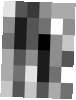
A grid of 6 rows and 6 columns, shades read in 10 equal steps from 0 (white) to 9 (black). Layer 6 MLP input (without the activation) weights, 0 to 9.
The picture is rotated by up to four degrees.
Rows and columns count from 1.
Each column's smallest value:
1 5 1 4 0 0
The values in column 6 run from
0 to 6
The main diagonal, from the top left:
1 8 6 8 5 5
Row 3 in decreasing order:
9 8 6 5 4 2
